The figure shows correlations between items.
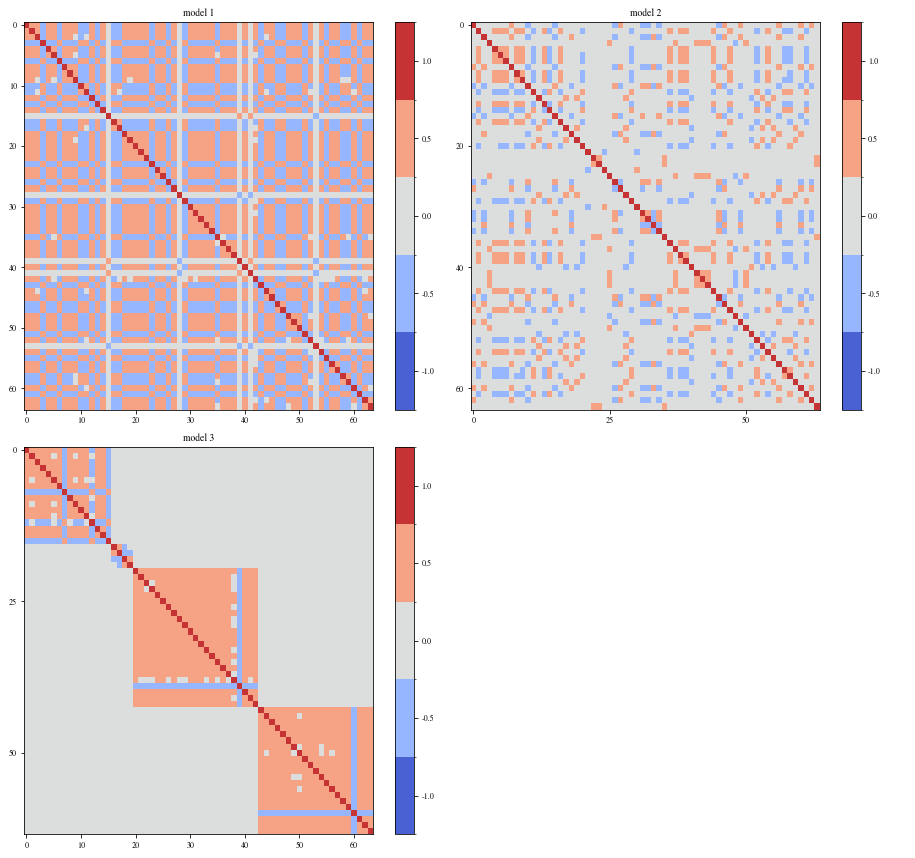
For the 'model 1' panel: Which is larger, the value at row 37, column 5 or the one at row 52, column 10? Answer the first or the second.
the first
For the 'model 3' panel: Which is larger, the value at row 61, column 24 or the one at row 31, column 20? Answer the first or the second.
the second
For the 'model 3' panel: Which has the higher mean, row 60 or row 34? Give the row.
34
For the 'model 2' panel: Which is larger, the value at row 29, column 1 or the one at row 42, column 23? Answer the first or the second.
the second
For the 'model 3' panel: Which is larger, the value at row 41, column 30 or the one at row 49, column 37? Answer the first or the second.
the first
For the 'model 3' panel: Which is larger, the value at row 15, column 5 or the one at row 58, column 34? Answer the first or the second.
the second
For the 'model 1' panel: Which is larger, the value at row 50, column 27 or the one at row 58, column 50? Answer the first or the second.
the first
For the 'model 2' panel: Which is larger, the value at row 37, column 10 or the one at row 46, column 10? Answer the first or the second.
the first
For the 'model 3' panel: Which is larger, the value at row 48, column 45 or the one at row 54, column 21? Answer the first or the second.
the first
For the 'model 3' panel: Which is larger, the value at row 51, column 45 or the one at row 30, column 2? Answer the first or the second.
the first
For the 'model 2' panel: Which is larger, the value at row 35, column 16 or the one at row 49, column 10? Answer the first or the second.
the first
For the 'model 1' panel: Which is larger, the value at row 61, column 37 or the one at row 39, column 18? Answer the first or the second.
the second
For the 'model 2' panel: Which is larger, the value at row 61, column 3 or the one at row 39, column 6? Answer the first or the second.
the second
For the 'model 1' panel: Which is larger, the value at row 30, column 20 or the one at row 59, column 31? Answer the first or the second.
the first
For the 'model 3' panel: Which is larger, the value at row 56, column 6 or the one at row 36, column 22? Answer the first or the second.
the second
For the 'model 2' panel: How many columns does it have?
64
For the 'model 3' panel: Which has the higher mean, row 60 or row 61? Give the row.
61
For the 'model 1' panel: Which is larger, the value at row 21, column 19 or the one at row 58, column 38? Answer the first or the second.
the first
